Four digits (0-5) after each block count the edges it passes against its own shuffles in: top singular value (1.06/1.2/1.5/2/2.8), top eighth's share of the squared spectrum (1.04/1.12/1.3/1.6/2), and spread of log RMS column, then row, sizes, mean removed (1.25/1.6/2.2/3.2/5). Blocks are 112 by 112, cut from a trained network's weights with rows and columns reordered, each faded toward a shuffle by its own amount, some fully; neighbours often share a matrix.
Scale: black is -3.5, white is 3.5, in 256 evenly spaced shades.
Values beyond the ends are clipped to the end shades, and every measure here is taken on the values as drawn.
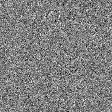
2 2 0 0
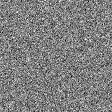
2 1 0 0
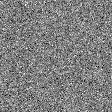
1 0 0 0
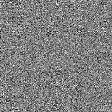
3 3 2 2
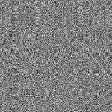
4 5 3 2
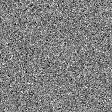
1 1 0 0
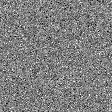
0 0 0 0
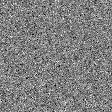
0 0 0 0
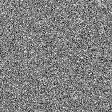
2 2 1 0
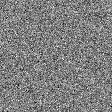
1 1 0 0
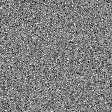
0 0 0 0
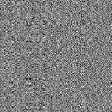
4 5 3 2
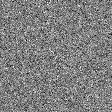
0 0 0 0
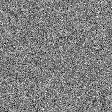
2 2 0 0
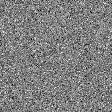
1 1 0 0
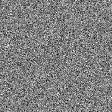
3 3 1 1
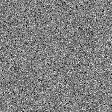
1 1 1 1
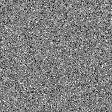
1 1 1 0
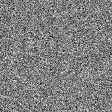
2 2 1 0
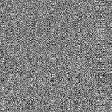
4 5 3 2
